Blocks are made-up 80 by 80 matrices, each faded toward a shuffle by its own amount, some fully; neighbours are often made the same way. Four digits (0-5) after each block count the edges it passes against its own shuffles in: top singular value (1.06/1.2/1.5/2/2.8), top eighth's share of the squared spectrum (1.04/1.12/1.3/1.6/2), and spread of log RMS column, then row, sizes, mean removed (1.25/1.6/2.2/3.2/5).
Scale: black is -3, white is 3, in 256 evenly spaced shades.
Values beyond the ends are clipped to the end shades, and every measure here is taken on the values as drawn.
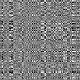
5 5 4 4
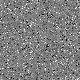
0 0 0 0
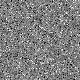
1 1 0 0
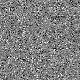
3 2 0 0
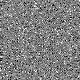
3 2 0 0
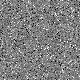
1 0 0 0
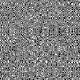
4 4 3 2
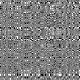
5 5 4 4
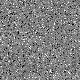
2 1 0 0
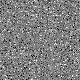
0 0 0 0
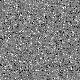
0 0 0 1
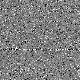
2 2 0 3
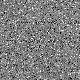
0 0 0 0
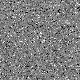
0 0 0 1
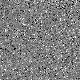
0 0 0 1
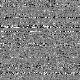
2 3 0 4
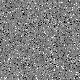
2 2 0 0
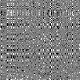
5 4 3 3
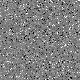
3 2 0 0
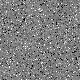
1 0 0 0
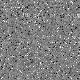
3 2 0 1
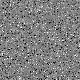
0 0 0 0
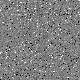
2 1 0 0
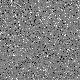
0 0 0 0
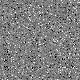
2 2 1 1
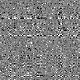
4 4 2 3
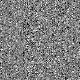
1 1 3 0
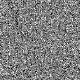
0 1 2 0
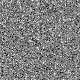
1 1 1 0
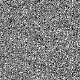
1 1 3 0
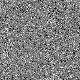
1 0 1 0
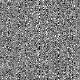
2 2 3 0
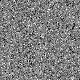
0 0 1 0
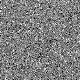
0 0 1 0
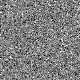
0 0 1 0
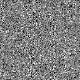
1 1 3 0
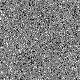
0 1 0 0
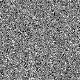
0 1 1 0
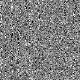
1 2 3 0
